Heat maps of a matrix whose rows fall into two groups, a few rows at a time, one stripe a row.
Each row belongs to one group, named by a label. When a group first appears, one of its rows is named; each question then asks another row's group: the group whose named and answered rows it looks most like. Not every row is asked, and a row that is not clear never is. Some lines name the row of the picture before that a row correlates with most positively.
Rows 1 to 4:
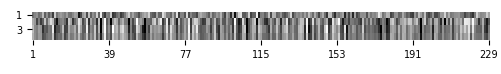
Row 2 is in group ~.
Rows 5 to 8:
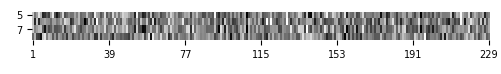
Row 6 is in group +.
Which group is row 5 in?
~
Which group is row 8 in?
~
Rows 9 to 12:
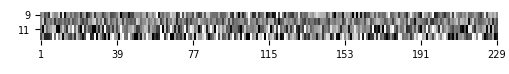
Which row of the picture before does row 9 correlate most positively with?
8
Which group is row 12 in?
~
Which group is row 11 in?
+
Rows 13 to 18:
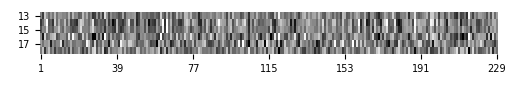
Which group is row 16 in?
+
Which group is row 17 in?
~
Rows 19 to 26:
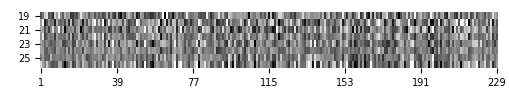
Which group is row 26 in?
~
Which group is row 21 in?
~
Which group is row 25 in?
~
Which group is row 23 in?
~
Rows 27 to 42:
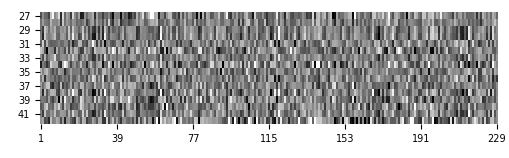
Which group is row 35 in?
~
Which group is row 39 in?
~
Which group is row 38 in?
+
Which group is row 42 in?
~
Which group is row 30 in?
+
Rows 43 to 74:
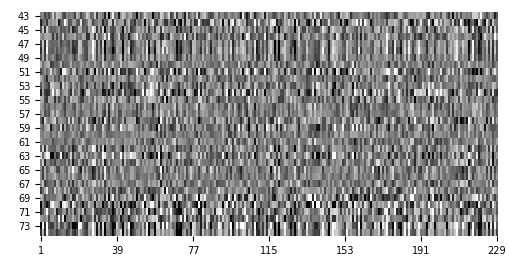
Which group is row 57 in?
~
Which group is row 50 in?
~
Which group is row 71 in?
+
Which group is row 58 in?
+
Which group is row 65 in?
+
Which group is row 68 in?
+
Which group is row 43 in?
~
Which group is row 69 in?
~
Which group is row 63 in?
~
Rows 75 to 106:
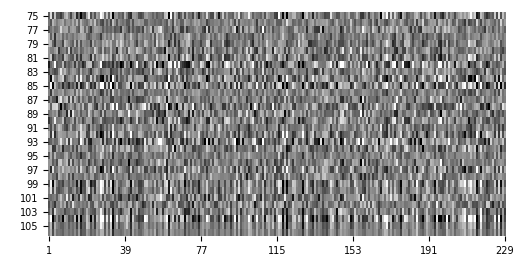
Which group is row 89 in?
~
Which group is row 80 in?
~
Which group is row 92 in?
+
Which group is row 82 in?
+
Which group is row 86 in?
+
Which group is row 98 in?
~
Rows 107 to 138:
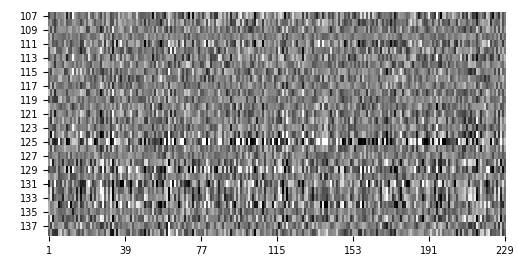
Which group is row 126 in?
+
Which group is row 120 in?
~
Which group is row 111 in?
~
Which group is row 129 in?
~
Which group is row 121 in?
+
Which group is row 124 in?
+
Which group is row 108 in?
~
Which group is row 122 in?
+
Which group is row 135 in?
~
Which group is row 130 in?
~
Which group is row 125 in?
~
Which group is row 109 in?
+
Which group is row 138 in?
~
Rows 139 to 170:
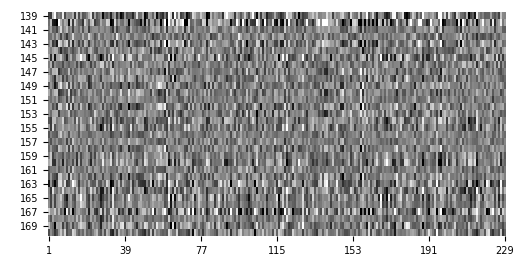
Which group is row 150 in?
~
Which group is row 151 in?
~
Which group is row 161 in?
~
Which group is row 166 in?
+
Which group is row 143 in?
~
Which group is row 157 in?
~
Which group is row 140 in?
~
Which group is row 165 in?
+
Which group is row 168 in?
+
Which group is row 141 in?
~
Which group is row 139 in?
+
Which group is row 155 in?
+
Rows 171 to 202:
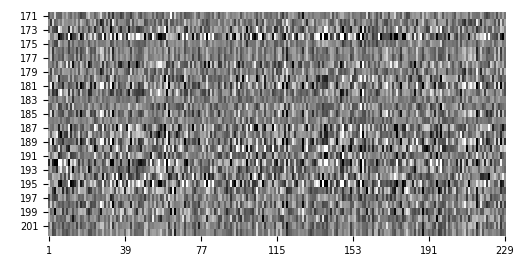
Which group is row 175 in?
~
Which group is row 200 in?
~
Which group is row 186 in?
~
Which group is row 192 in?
~
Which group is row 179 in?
+
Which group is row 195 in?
~
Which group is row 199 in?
+
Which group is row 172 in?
+
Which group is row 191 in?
~
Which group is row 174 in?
~
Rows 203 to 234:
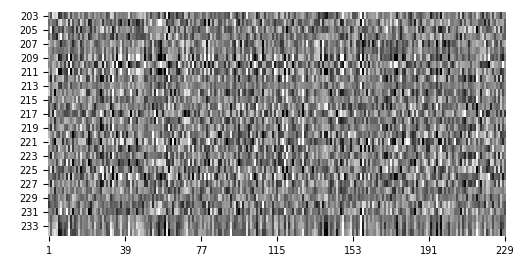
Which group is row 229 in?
~
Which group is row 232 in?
~
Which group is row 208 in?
~
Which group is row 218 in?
+
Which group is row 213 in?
~
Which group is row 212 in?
+
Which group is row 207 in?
~
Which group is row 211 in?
~
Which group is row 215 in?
+
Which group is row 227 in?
+
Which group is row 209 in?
~
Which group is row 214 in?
+
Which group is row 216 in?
~
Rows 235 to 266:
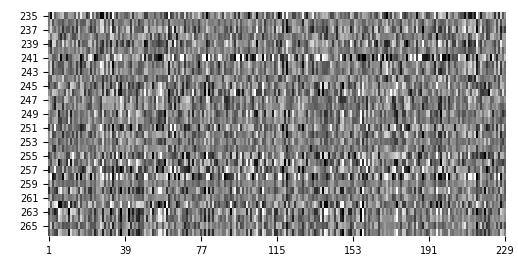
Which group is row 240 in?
+
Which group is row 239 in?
+
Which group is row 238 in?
~
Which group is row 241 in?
~
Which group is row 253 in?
~
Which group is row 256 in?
~
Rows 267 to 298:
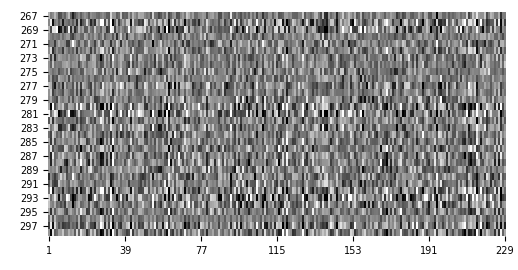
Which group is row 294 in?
~
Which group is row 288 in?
+
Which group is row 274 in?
+
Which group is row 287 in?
+
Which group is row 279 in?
~
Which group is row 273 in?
+
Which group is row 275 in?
~
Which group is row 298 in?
+
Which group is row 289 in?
~
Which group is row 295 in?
+
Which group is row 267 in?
~
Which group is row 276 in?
~
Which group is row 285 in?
+
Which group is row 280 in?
+
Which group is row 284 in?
+
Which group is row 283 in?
~
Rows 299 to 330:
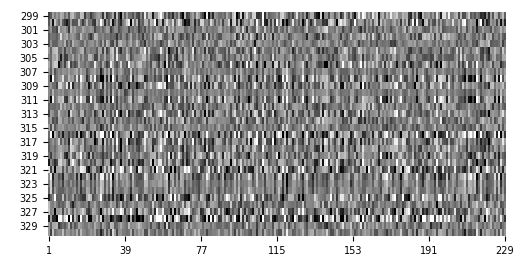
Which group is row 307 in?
+
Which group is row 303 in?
~
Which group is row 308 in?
+
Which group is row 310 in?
+
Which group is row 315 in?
+
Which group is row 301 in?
~
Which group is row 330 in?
+
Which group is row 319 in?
+
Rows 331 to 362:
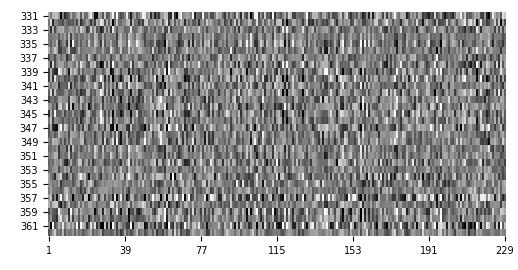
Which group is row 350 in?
~
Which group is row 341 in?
~
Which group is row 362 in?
+
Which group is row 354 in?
+
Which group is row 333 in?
+
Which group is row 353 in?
~
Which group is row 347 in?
~
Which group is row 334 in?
~
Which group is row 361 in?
+
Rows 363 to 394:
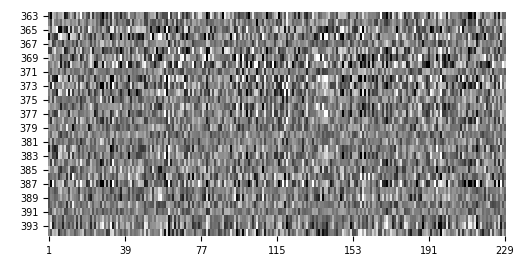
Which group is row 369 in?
~
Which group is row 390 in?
~
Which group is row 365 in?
~
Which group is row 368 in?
+
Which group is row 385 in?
~
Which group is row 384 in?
+
